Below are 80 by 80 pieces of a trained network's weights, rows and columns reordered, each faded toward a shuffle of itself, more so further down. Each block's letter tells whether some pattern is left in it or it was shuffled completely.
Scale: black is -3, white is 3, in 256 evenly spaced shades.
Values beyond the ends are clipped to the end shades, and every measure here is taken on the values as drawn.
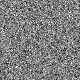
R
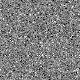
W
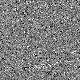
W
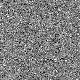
W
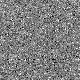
W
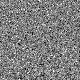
R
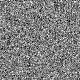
W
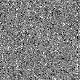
W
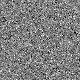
R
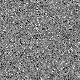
W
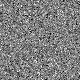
R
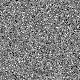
R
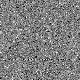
W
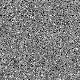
W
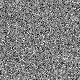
R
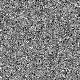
R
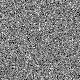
R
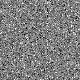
W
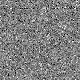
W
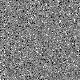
W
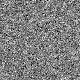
R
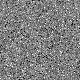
R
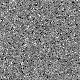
R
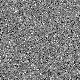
R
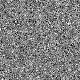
W
